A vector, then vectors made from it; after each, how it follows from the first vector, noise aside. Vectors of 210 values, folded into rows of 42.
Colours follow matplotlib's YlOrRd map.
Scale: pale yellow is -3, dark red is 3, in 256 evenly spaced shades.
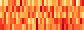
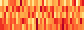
copied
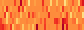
partly zeroed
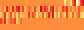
partly zeroed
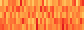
shrunk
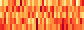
copied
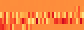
partly zeroed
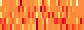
partly zeroed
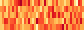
sign-scrambled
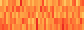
shrunk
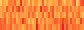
shrunk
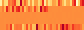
partly zeroed
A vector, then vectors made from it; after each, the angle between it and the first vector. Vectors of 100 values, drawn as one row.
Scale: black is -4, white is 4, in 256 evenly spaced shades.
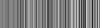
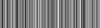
partly aligned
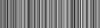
partly opposed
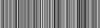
orthogonal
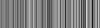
nearly parallel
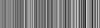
nearly parallel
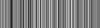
orthogonal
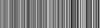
nearly opposite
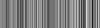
nearly parallel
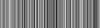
orthogonal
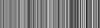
nearly opposite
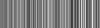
nearly opposite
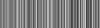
nearly opposite
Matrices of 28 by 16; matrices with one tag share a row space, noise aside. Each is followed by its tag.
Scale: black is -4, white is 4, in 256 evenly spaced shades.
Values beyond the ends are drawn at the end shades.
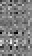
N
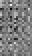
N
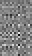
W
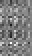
N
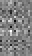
N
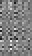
N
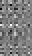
N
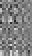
N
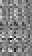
N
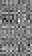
W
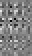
N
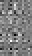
N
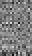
W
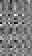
N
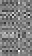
W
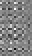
N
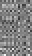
W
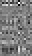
W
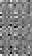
N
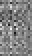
N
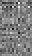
W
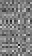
W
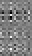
N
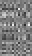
W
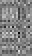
W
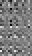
N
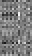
W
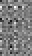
N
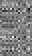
W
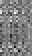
N
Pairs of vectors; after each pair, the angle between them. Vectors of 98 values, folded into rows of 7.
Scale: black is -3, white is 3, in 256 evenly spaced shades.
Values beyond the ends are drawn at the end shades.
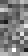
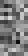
partly aligned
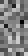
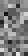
partly opposed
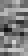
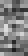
nearly opposite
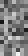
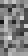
partly aligned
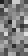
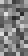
partly opposed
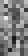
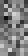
nearly opposite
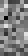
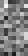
nearly parallel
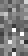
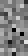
nearly opposite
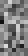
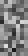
nearly parallel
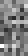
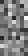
partly aligned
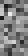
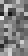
nearly opposite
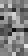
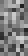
partly aligned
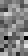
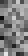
partly aligned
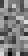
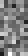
nearly opposite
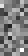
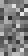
partly aligned
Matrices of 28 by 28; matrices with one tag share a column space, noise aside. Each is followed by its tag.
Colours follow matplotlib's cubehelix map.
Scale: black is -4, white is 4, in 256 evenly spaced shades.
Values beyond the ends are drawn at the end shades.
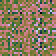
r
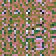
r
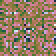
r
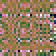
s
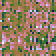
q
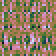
q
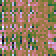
q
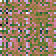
r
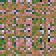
r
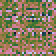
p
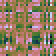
q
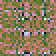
p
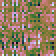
q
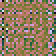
r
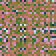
r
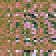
s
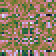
s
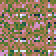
s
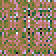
p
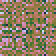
r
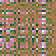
r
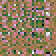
p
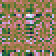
s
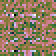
s
